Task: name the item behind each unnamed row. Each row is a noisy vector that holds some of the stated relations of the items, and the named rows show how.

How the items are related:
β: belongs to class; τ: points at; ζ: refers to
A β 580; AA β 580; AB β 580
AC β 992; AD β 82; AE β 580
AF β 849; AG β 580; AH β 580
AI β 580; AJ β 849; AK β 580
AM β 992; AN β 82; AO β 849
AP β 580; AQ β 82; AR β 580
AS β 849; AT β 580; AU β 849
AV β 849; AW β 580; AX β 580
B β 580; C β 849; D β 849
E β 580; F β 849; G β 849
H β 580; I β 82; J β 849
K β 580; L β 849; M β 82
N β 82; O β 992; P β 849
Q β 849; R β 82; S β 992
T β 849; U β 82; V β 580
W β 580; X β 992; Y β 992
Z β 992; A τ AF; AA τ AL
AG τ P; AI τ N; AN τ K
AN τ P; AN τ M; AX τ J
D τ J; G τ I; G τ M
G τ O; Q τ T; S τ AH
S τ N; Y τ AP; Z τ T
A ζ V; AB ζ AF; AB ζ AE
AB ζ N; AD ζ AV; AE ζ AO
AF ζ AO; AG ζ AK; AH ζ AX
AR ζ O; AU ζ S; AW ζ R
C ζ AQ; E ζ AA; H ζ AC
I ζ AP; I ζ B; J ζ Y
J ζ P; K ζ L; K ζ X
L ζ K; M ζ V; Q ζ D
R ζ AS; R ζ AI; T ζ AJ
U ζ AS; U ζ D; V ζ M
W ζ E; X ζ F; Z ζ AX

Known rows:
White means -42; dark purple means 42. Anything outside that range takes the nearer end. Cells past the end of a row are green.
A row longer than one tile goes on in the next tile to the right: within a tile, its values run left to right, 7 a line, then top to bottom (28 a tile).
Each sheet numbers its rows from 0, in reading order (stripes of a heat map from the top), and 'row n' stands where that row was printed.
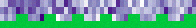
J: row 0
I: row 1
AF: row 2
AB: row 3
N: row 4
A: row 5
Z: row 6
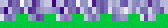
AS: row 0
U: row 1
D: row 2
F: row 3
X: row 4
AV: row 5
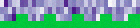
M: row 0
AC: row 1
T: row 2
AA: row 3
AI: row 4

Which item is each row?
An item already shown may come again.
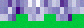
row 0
AU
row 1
AX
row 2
AQ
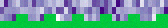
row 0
AN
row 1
S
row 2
AF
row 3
J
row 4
AD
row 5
AW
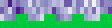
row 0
T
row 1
AT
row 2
X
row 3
AH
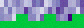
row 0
AT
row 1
AM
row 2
I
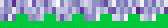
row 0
Y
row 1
AK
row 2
V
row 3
K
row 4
AB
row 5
AE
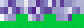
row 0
AO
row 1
Q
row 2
S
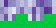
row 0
AC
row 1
P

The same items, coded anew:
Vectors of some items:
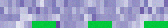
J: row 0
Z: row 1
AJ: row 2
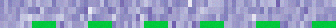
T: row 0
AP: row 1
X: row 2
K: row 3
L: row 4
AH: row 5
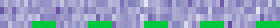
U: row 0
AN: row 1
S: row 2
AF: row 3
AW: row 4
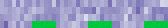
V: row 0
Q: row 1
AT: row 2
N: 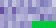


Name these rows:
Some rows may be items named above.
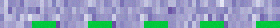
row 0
AU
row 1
Z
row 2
Z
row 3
AQ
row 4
AM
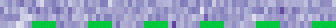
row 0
J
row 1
M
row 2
AB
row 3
AW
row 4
C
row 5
AD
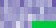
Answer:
AF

